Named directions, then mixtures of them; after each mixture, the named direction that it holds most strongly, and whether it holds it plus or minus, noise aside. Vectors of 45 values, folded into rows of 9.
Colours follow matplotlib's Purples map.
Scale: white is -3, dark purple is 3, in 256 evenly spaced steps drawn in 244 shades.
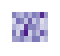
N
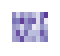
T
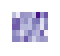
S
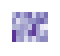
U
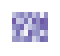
N, minus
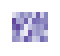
N, minus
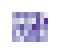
T, minus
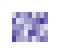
U, plus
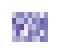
N, minus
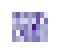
T, minus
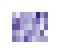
S, plus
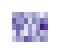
N, minus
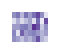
T, minus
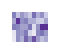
U, minus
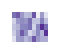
S, minus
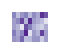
N, plus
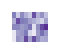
U, minus
